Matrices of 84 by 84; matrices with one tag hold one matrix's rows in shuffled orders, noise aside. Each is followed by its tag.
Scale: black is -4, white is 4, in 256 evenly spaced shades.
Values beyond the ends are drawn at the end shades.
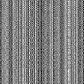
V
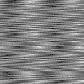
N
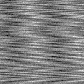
N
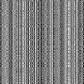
V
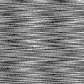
N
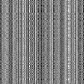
V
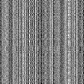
V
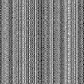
V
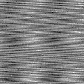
N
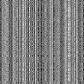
V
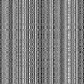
V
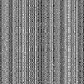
V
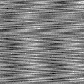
N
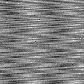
N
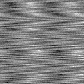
N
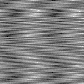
N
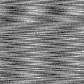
N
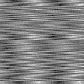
N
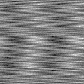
N
